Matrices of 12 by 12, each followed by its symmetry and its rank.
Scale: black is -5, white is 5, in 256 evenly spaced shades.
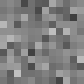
antisymmetric, full rank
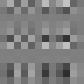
neither, rank one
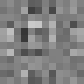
antisymmetric, rank two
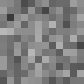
neither, full rank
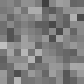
antisymmetric, full rank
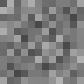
symmetric, full rank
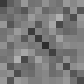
symmetric, full rank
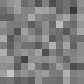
antisymmetric, full rank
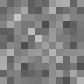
symmetric, full rank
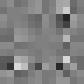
antisymmetric, rank two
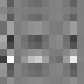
neither, rank one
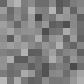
neither, full rank
